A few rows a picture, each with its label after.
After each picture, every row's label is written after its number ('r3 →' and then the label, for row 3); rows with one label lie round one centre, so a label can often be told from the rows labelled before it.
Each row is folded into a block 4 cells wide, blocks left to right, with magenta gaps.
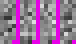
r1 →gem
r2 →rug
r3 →rug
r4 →gem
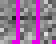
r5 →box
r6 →box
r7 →gem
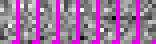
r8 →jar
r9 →rug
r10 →jar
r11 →rug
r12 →jar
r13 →box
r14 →box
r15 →gem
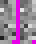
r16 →jar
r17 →jar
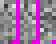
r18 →rug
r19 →rug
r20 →box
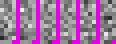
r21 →jar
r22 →jar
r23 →rug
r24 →rug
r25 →rug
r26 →gem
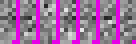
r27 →box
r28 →gem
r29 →rug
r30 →box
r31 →box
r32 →gem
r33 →gem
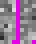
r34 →jar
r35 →box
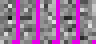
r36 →gem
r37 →gem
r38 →rug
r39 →gem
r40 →jar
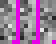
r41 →jar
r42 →jar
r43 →box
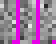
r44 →rug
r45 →jar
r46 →rug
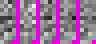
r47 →gem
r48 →rug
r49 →gem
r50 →box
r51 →box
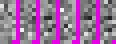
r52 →rug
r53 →box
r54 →gem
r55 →jar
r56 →gem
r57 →gem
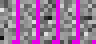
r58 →jar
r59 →rug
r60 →gem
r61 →rug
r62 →gem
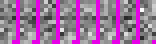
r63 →box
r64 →box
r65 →gem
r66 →box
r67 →box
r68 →box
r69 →gem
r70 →jar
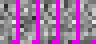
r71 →rug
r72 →box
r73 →rug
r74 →rug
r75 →rug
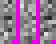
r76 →gem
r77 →rug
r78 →gem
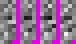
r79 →gem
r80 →gem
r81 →gem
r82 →gem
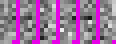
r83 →box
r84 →gem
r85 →jar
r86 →box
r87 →gem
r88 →jar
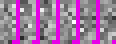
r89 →rug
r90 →jar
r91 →jar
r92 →rug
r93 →box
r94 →box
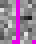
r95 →jar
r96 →gem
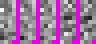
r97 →jar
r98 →jar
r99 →jar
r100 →gem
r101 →gem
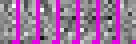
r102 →rug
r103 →rug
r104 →jar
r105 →box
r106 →box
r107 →gem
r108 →rug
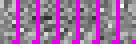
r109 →rug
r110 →box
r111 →gem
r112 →box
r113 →box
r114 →jar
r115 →rug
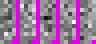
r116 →gem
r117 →rug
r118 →gem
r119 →rug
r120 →jar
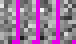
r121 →rug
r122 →jar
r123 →jar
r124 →gem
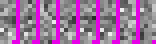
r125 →box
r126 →gem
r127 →rug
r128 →box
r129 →box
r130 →box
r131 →jar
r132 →jar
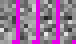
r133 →box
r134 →jar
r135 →gem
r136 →gem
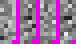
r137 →jar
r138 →gem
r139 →rug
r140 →gem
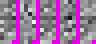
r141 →box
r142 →rug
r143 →box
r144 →gem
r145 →box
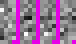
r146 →jar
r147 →gem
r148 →gem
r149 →box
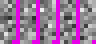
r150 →gem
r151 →box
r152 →jar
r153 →gem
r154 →jar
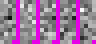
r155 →gem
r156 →rug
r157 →box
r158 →box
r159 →jar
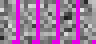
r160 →jar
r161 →rug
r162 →rug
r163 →gem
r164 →jar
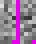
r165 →rug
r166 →gem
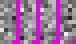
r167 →box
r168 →jar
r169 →jar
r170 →gem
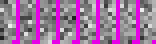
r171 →jar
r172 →gem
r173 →box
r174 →box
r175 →jar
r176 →rug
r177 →rug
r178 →jar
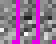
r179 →box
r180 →gem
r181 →gem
